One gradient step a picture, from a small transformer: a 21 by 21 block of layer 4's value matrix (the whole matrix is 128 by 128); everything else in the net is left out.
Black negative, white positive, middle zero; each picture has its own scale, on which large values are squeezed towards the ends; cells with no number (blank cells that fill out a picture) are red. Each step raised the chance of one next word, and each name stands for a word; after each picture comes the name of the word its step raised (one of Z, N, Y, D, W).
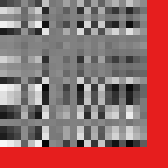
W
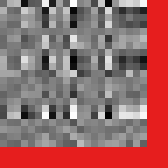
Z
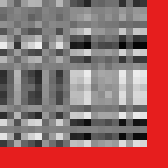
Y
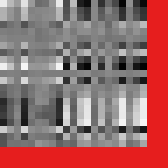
W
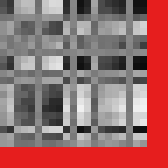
W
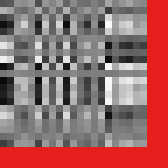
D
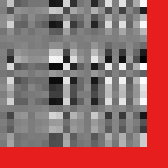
D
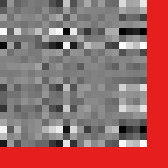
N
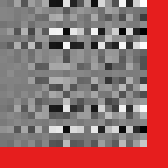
N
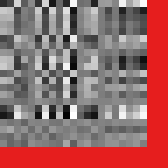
Z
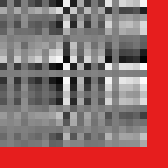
D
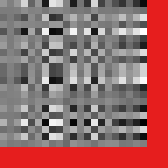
Y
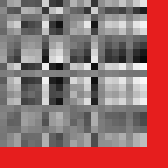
D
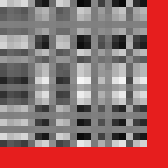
Y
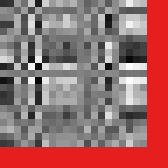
D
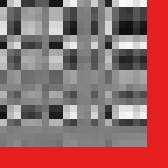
Z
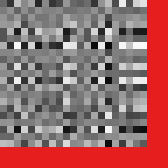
N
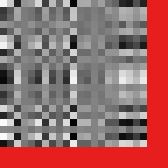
Y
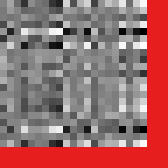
N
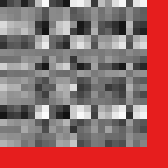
Z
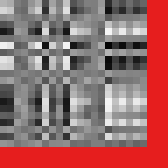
W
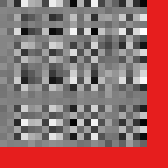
Y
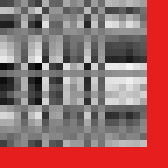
D
